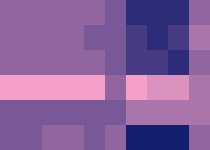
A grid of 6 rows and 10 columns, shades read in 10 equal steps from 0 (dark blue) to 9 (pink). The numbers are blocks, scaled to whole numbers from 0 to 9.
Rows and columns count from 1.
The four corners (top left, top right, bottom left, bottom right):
5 5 4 5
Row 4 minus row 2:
4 4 4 4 5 1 7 7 6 0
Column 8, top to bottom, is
1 1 2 8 6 0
